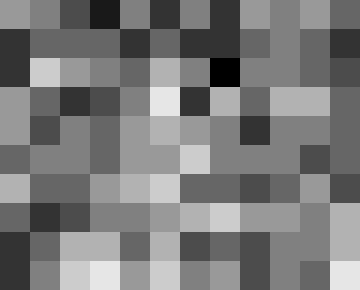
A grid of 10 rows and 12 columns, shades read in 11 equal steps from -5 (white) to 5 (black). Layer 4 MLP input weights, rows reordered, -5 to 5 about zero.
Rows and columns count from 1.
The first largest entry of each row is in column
4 1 8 3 9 11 9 2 1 1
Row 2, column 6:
1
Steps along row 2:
down same same up down up same down down up up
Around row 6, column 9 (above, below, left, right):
3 2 0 0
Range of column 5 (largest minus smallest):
5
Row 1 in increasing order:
-1 -1 -1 0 0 0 0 1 2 3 3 4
